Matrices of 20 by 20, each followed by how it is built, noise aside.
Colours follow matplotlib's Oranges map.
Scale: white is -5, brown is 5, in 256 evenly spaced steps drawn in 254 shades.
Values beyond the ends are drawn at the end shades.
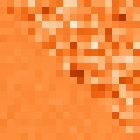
upper triangular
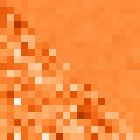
lower triangular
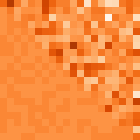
upper triangular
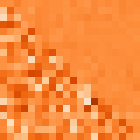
lower triangular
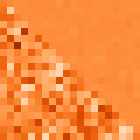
lower triangular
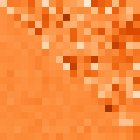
upper triangular
